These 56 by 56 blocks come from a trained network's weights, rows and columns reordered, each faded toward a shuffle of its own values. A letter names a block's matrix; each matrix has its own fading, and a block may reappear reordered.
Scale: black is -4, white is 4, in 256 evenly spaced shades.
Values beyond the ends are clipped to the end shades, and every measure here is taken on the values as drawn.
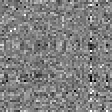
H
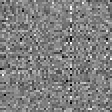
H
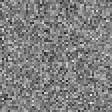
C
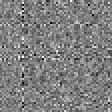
H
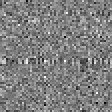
H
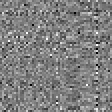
H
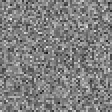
C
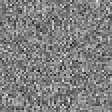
C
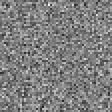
C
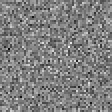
C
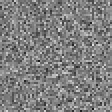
C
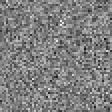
C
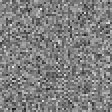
C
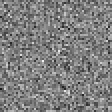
C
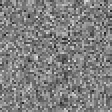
C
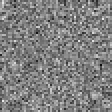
C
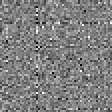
H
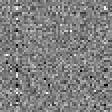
H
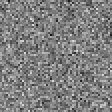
C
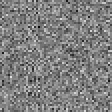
C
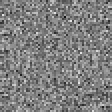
C
